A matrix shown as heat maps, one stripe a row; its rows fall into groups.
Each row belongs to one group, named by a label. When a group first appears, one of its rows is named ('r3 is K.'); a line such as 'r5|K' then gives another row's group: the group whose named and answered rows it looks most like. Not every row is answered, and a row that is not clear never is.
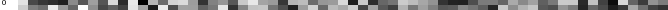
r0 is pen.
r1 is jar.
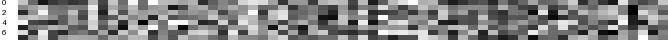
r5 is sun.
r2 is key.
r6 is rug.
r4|pen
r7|key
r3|key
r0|pen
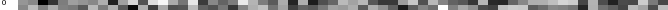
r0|pen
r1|jar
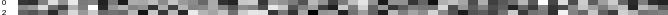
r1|key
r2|pen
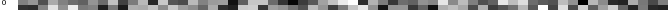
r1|sun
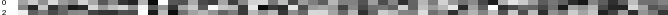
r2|rug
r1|rug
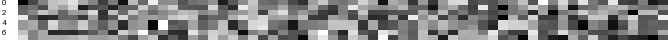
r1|sun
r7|rug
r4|jar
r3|pen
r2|key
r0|sun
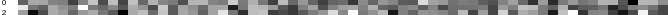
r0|key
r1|jar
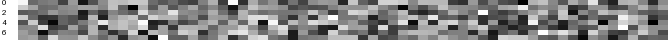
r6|pen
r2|sun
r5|key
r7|jar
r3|pen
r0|rug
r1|jar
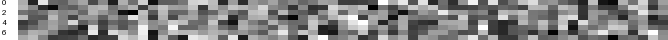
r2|jar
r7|rug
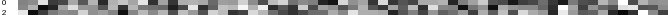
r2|jar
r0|key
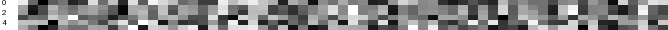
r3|sun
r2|jar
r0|pen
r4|rug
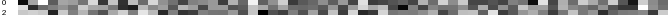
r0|key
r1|jar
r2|rug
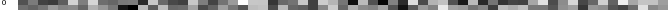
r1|jar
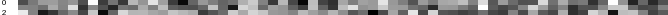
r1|sun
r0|sun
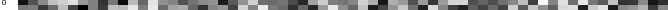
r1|pen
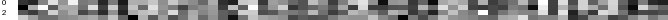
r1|key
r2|sun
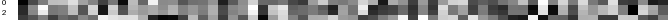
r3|rug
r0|sun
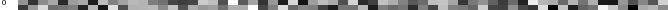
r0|rug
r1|key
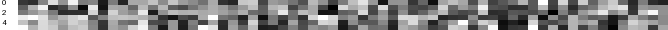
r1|key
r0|sun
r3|rug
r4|rug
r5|rug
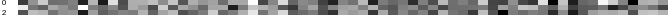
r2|key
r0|key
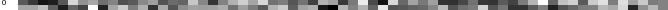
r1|key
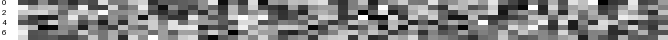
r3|pen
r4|sun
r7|pen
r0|rug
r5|pen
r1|rug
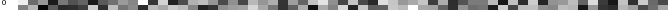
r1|pen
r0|rug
